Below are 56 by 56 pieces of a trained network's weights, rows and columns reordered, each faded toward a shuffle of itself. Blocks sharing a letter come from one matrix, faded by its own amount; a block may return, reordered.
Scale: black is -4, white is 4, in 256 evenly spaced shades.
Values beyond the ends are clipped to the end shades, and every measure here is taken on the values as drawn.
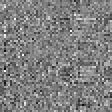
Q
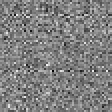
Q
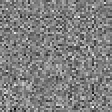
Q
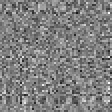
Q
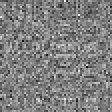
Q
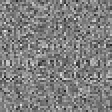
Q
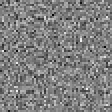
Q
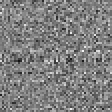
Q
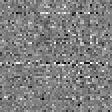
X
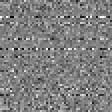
X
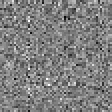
Q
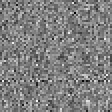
Q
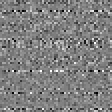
X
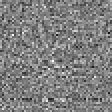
Q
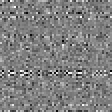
X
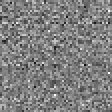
Q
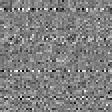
X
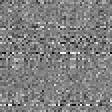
X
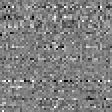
X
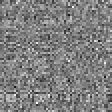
Q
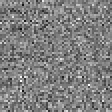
Q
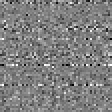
X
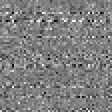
X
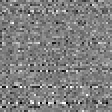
X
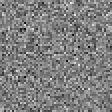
Q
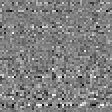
X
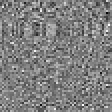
Q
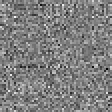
Q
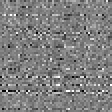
X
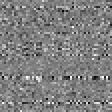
X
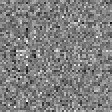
Q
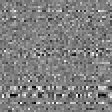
X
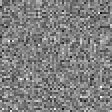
Q
